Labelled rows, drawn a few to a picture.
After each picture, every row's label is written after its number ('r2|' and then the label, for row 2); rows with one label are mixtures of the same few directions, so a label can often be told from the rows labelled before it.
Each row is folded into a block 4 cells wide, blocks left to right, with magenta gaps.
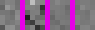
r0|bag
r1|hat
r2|hat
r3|bag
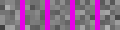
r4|bag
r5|bag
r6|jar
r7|jar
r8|jar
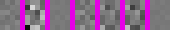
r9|jar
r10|bag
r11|jar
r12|jar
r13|bag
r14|bag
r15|jar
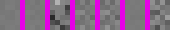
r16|bag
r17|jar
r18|hat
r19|jar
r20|jar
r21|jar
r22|jar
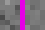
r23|hat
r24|bag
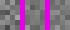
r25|jar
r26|bag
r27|jar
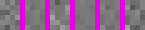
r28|jar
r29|bag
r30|hat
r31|hat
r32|bag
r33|bag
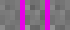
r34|bag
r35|bag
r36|bag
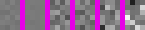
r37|jar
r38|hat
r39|jar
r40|jar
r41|bag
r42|hat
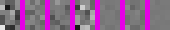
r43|bag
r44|jar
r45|hat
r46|bag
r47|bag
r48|bag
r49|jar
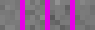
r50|bag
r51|jar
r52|hat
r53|hat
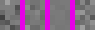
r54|hat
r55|bag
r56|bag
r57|jar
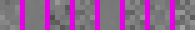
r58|hat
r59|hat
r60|hat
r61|jar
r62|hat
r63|jar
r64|bag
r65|jar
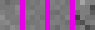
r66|hat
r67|jar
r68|jar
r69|hat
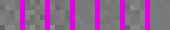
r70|bag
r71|jar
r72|bag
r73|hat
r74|jar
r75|bag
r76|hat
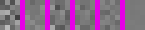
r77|jar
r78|hat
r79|bag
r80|bag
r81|jar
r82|hat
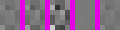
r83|bag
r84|bag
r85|bag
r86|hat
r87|bag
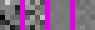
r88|hat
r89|jar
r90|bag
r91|jar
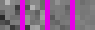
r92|hat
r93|bag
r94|hat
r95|hat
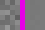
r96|jar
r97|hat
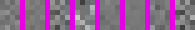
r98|jar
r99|jar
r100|jar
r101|hat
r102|hat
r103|bag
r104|bag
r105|jar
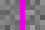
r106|jar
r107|jar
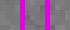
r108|hat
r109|hat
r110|bag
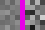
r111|jar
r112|jar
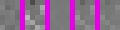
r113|bag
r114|hat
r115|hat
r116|hat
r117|hat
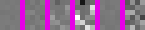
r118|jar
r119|jar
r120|hat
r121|hat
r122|bag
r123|jar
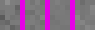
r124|hat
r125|jar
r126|hat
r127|hat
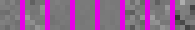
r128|jar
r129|hat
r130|hat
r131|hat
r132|bag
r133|jar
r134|hat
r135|hat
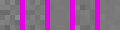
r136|jar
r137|jar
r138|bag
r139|bag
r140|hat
